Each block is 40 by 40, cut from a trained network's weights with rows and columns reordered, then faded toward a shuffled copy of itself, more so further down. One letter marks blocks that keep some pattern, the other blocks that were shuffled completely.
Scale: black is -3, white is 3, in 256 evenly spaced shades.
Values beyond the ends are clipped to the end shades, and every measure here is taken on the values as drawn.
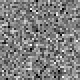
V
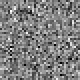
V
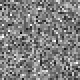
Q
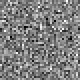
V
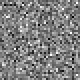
Q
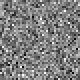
Q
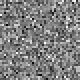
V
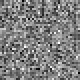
V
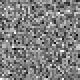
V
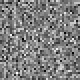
Q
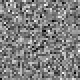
Q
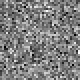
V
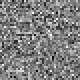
V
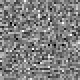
V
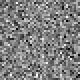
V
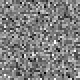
Q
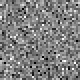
Q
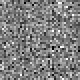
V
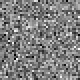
Q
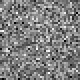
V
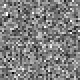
Q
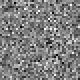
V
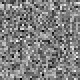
V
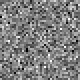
Q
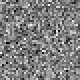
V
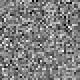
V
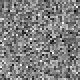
Q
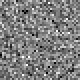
Q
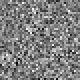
V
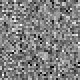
Q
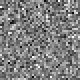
Q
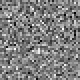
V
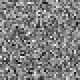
Q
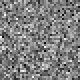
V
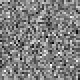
Q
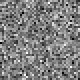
Q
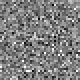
V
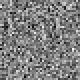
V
